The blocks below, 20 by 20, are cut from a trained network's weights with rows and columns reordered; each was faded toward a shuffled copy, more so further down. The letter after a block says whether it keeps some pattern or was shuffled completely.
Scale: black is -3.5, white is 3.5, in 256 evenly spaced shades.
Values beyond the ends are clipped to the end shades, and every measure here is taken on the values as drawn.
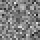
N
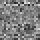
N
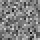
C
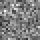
C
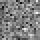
C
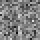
N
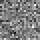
N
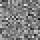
N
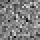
N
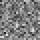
C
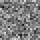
C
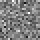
C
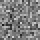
C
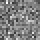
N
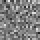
N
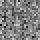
C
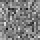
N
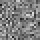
N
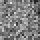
N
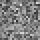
C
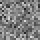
N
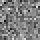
C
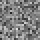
C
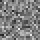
N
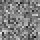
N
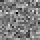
N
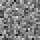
C
